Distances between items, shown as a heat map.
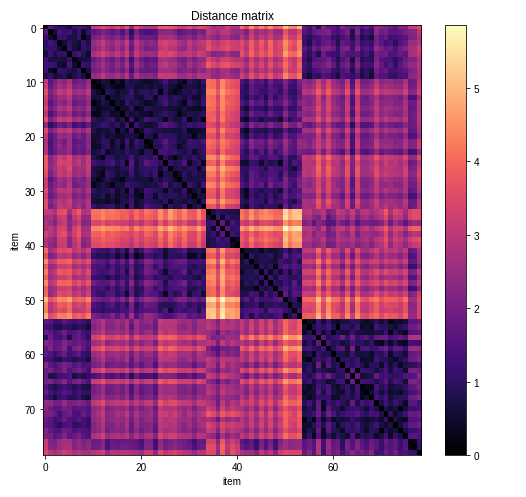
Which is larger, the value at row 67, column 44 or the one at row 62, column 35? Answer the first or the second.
the second
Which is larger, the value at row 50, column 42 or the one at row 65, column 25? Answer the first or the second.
the second
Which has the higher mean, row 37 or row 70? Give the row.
37
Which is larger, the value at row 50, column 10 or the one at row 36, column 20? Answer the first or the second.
the second
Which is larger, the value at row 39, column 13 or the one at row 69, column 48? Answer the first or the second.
the first
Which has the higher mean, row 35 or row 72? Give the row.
35
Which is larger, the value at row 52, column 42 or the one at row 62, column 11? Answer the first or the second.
the second
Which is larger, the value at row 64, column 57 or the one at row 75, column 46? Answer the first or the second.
the second
